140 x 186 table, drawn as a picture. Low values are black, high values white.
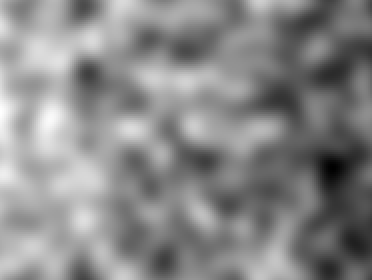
There are no lone odd cells. No row or column stands out. The ninth with the highest average is the middle left. The field is smooth, with broad soft blobs. The ninth with the lowest average is the middle right. The field climbs toward the left.
